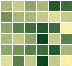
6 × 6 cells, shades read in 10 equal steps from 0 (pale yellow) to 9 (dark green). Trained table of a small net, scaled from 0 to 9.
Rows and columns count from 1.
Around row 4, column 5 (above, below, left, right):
7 8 9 6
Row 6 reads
1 6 2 9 2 0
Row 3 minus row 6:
3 0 5 -1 5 0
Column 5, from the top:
8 1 7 2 8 2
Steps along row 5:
up up up up down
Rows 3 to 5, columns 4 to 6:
8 7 0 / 9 2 6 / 7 8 3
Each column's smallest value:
1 2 2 2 1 0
